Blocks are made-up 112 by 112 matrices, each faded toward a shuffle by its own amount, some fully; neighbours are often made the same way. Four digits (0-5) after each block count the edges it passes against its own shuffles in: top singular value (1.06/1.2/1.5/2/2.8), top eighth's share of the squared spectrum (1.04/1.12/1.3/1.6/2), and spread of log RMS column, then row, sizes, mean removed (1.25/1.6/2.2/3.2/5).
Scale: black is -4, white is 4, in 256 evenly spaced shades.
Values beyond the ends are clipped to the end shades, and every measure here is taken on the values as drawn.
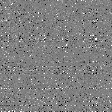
2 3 2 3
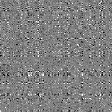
5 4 3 3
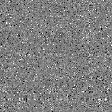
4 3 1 1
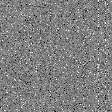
2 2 2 0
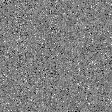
0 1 1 0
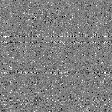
4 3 1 3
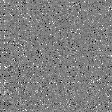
4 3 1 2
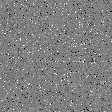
2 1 0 0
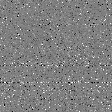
3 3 0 2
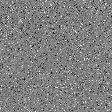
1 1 0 1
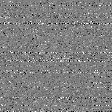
2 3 0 4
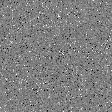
0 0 0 1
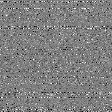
2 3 0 4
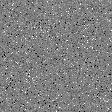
0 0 0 0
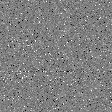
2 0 0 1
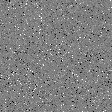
2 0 0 0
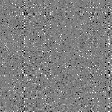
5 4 3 2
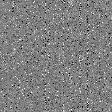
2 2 2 0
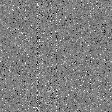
2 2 2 0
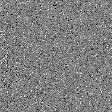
0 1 2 0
